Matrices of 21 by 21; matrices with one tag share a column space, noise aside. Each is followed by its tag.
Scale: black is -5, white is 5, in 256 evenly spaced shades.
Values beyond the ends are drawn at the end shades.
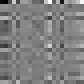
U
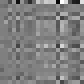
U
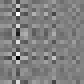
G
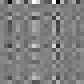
U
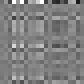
U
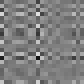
G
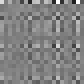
U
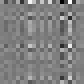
U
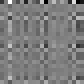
U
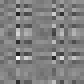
G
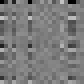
U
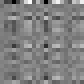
U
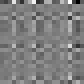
U
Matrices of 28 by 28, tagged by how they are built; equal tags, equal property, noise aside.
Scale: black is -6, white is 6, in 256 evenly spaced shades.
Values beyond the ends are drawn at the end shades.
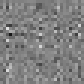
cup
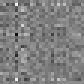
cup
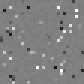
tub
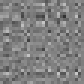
cup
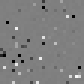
tub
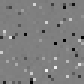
tub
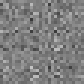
cup
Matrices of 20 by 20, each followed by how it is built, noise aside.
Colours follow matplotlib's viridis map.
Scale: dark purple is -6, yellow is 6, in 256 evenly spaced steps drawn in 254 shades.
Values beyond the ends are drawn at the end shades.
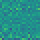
low rank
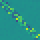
banded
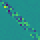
banded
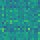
low rank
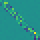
banded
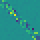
banded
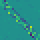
banded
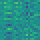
low rank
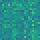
low rank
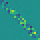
banded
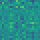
low rank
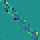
banded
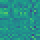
low rank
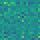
low rank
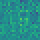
low rank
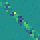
banded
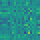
low rank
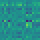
low rank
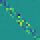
banded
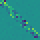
banded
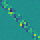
banded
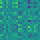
low rank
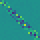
banded
